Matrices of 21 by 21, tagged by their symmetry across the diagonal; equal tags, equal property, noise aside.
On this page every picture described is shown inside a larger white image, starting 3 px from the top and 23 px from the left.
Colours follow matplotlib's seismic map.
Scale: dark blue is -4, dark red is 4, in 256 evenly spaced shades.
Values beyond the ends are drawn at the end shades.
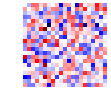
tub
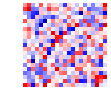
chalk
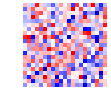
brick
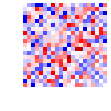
chalk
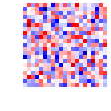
tub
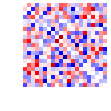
chalk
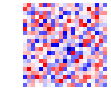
chalk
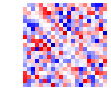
tub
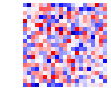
brick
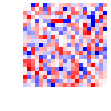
brick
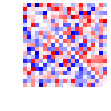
tub
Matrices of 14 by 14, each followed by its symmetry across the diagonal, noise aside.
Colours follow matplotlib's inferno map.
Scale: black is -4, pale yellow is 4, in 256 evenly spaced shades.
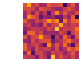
neither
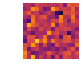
neither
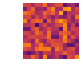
neither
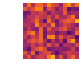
neither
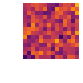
antisymmetric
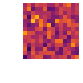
neither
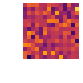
antisymmetric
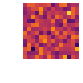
antisymmetric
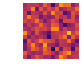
antisymmetric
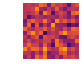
antisymmetric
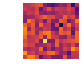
antisymmetric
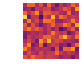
neither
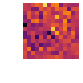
antisymmetric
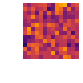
antisymmetric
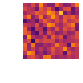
antisymmetric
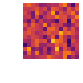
neither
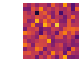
neither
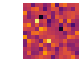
antisymmetric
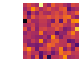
antisymmetric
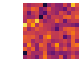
antisymmetric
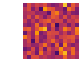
neither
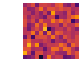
neither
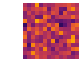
neither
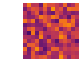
antisymmetric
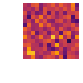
neither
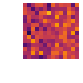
neither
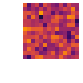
neither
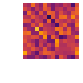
antisymmetric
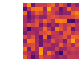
antisymmetric
